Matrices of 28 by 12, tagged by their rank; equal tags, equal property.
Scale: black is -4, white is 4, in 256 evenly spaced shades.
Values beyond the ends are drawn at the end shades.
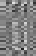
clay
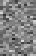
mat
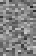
mat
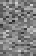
mat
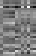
clay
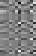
clay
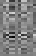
clay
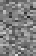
mat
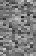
mat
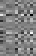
clay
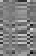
clay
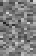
mat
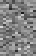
mat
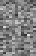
mat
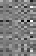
clay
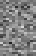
mat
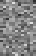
mat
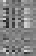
clay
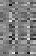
clay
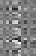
clay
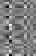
clay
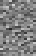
mat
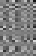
clay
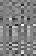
clay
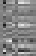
clay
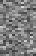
mat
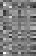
clay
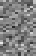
mat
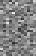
mat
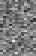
mat
